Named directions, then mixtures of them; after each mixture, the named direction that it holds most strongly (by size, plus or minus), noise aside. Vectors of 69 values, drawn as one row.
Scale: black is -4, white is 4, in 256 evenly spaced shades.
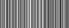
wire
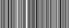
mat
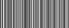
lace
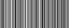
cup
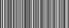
lace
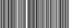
mat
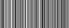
cup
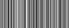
mat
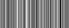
mat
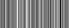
mat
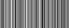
cup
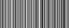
cup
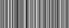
mat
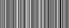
wire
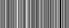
mat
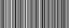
cup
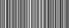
wire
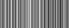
wire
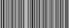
lace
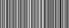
wire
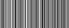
cup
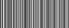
lace
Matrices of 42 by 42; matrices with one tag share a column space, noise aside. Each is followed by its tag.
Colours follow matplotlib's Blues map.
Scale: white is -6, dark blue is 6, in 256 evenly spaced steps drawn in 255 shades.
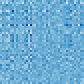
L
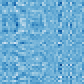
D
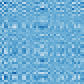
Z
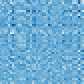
L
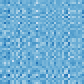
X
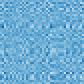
Z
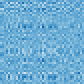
Z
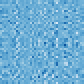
X
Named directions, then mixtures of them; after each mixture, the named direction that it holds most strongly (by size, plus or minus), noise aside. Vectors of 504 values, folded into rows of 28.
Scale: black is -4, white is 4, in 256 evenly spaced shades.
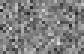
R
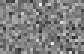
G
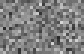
G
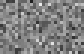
G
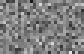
G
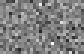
G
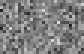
R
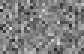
R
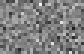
G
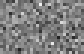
G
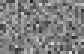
G
